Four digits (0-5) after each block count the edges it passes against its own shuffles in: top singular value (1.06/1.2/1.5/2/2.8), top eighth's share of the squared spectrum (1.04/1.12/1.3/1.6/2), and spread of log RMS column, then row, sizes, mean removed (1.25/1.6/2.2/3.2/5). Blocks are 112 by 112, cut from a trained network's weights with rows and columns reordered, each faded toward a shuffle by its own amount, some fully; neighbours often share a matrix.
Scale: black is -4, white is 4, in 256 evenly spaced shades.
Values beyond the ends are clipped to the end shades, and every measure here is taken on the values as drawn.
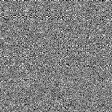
4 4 1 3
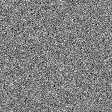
1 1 0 0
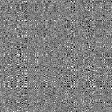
5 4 3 3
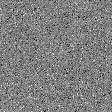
1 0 0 0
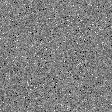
0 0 0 0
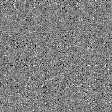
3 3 1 2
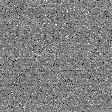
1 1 0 0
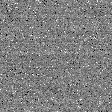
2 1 0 0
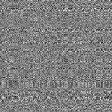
5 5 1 4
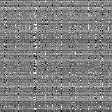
5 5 4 2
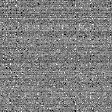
4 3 3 1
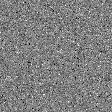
0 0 0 0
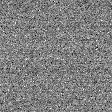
2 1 0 0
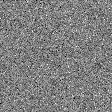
0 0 0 0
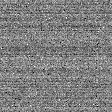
4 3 1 1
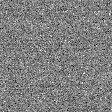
1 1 0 0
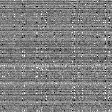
5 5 3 2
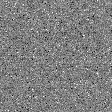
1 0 0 0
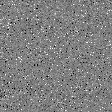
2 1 0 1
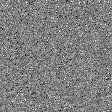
0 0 0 0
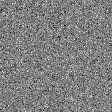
2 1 0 0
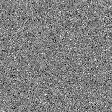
2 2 0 0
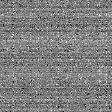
4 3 2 1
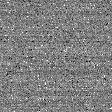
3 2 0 0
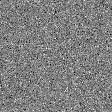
0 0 0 0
